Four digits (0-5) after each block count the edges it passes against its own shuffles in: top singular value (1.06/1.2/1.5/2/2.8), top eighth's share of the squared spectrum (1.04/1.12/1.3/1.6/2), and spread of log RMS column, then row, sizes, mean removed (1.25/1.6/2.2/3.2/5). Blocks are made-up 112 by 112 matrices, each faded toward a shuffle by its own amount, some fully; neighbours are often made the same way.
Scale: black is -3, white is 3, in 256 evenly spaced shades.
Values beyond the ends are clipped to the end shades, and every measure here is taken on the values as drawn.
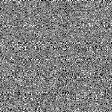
4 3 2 3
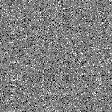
4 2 0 1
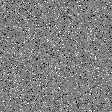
0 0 0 0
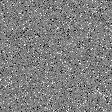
0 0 0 0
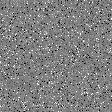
2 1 0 0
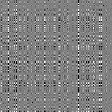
5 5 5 4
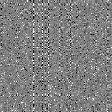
5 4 3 2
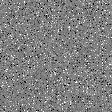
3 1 0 0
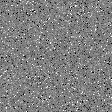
0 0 0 0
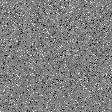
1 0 0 1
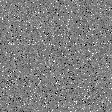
0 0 0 1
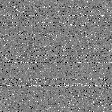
2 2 0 3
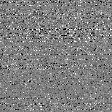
2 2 0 4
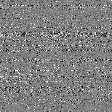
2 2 0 4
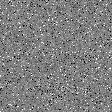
0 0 0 0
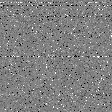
2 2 0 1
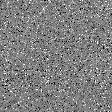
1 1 0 1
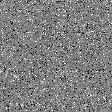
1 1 0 2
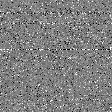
2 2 0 2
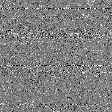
2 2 0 3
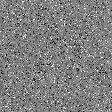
0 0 0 0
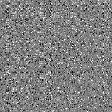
4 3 2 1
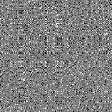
5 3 2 3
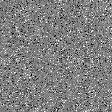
4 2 1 1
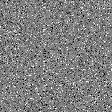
3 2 0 0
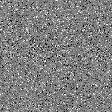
4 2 1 1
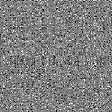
4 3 2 2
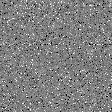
2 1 0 1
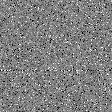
1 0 0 1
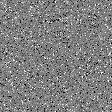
0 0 0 0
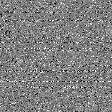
1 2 0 3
